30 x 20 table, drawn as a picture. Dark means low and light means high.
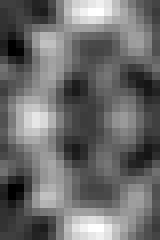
It is mirror symmetric from top to bottom. The field is mottled with small blotches. There is no overall slope. There are no lone odd cells.
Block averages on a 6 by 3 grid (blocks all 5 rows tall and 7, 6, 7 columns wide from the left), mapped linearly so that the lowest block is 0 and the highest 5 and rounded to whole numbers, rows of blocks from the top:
053 | 111 | 301 | 301 | 111 | 053
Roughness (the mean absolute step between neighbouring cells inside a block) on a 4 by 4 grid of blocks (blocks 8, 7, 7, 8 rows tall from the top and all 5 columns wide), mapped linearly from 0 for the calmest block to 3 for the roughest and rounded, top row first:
2321 / 2302 / 2302 / 2321
